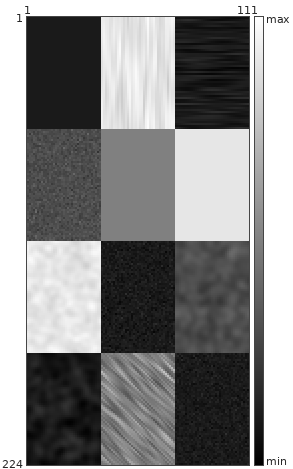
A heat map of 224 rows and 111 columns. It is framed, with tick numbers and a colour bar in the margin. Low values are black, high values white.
The table splits into 4 rows of 3 panels. Panel 1,1: very low, flat. Panel 1,2: very high, streaked downward, faint in contrast. Panel 1,3: very low, streaked across, faint in contrast. Panel 2,1: low, fine-grained, faint in contrast. Panel 2,2: middling, flat. Panel 2,3: very high, flat. Panel 3,1: very high, blotchy, faint in contrast. Panel 3,2: very low, fine-grained, faint in contrast. Panel 3,3: low, blotchy, faint in contrast. Panel 4,1: very low, blotchy, faint in contrast. Panel 4,2: middling, slanting down to the right. Panel 4,3: very low, fine-grained, faint in contrast.
